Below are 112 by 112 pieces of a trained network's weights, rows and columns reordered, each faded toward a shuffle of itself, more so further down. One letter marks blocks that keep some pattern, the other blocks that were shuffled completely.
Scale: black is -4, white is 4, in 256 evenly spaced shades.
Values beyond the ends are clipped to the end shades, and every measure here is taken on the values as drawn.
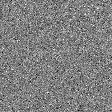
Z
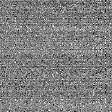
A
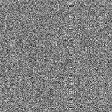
A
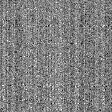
A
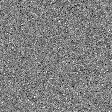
Z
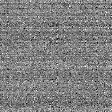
A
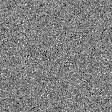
Z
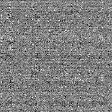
A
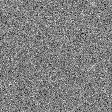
Z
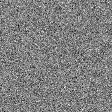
Z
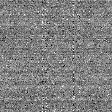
A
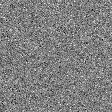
Z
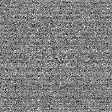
A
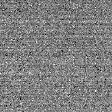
A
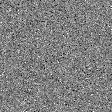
Z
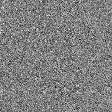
A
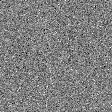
Z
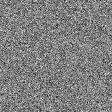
Z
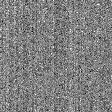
A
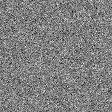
Z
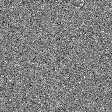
Z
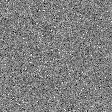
Z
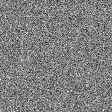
Z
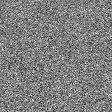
A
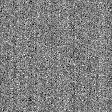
A
